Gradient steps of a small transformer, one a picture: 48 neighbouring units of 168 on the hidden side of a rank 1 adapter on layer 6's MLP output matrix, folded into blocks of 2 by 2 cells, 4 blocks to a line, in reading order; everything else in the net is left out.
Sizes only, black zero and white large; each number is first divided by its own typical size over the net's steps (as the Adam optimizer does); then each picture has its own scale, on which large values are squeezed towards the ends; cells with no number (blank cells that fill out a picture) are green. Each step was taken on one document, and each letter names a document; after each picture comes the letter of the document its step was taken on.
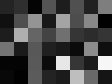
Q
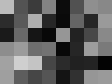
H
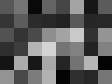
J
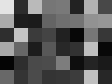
H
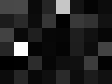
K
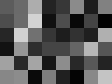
H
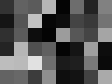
H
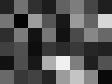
Q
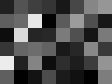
H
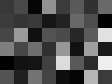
Q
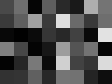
Q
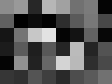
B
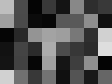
J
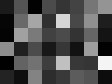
Q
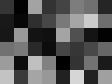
H
